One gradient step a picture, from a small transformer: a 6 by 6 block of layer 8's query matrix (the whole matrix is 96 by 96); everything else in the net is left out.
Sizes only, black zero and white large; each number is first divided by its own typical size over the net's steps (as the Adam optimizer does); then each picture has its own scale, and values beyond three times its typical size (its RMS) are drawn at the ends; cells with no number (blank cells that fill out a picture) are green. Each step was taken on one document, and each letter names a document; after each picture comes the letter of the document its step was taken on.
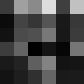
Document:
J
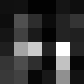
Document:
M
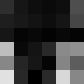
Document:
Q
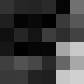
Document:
Q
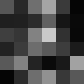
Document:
J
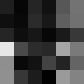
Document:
Q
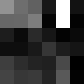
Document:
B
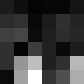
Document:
M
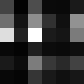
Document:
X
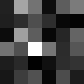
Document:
M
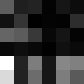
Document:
X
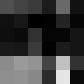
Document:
B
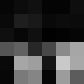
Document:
M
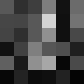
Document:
J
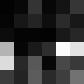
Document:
Q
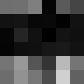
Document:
B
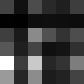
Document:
X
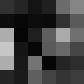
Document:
Q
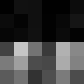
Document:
M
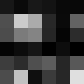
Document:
J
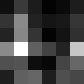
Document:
M
